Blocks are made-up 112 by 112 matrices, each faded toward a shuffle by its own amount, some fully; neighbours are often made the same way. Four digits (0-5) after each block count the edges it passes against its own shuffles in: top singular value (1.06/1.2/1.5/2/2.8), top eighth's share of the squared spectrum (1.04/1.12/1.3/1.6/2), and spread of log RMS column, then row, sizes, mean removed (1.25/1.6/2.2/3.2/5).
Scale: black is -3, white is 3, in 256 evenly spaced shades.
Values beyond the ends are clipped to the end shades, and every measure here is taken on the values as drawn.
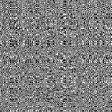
5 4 3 3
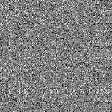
4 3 2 2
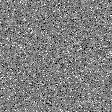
0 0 0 0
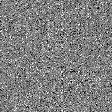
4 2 1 1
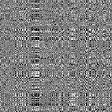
5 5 4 4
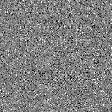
4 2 1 1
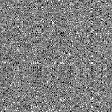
4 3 2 2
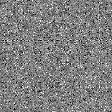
4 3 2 2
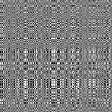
5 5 5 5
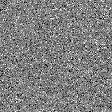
3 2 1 0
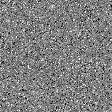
3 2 0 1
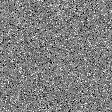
0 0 0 0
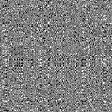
5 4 3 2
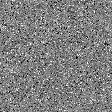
1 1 0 0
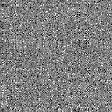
4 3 2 2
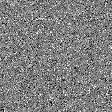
2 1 0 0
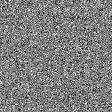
3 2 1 0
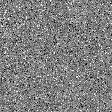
2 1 0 0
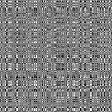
5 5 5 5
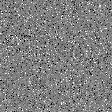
3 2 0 0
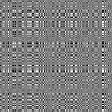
5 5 5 5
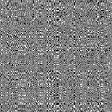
5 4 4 3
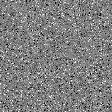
3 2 1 1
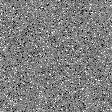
2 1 0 0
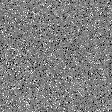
0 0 0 0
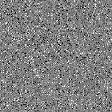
4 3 2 2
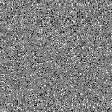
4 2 1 1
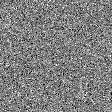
0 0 0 0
